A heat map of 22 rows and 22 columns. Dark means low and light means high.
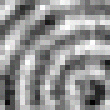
Odd rows or columns: none. Rings: centred on the bottom right. Mirror symmetry: none. Slope: none.
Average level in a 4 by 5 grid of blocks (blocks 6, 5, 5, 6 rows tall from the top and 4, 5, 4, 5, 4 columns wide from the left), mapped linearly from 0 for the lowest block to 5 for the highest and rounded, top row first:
3 2 3 5 3 / 5 2 3 4 4 / 2 4 4 2 3 / 0 3 3 3 0
